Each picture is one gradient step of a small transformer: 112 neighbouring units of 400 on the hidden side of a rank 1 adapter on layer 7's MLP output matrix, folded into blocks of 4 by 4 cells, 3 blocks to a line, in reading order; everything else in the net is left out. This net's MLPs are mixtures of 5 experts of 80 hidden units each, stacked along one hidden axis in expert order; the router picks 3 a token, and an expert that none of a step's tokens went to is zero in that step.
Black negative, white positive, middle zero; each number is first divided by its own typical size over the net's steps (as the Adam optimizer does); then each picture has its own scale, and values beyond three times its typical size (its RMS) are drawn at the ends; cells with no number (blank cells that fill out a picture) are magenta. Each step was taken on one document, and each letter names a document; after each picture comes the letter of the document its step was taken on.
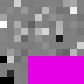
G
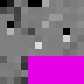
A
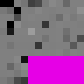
A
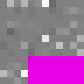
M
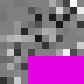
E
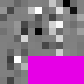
E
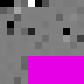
A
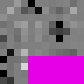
G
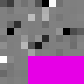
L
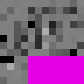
E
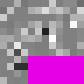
E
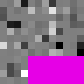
M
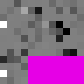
G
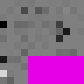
G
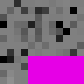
G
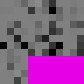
M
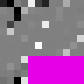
A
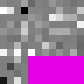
E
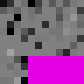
A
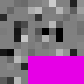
E
